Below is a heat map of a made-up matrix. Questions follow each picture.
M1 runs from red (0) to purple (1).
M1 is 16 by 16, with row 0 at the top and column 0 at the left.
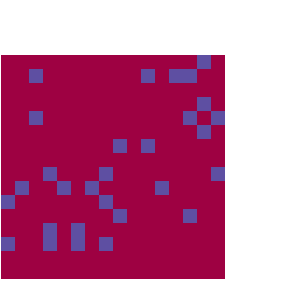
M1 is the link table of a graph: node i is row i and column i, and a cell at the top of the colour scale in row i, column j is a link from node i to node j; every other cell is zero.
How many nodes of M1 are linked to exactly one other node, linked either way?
0
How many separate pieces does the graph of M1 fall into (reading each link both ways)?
1
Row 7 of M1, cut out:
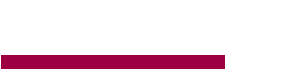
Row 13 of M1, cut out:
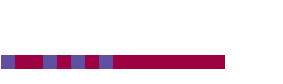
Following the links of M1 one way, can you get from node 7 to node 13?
no
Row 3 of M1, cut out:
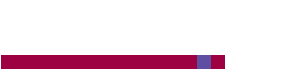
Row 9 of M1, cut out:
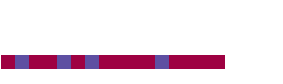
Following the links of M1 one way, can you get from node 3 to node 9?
no
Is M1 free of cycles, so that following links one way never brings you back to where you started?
yes
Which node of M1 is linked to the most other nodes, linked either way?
node 13
